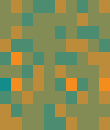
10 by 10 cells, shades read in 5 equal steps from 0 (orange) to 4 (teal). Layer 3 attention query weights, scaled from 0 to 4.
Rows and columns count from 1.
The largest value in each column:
4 3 3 3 3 3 3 3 3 3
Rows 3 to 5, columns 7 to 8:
2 3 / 1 1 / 3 2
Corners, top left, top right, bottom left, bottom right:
2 1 1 1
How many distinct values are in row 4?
3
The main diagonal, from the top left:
2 2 2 2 2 1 0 1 2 1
